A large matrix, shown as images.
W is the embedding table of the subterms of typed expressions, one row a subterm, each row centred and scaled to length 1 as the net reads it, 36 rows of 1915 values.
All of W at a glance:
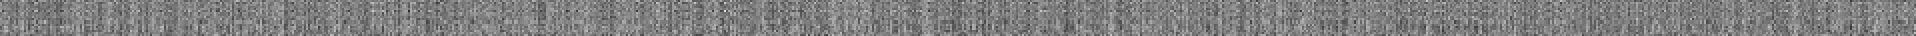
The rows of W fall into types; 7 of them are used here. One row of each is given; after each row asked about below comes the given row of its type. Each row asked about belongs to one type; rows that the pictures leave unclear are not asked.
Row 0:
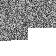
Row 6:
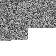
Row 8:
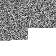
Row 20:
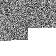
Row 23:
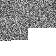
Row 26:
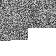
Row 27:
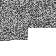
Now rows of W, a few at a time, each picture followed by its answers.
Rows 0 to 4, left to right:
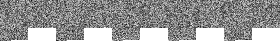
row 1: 26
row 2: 27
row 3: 23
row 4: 20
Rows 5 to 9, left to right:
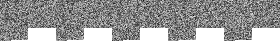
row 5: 0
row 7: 0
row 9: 27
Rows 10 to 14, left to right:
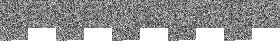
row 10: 20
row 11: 20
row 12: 0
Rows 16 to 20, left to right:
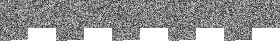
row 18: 23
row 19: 6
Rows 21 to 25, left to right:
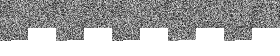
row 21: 23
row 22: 20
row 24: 27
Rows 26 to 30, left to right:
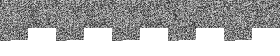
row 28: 27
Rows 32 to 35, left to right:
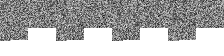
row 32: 8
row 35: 0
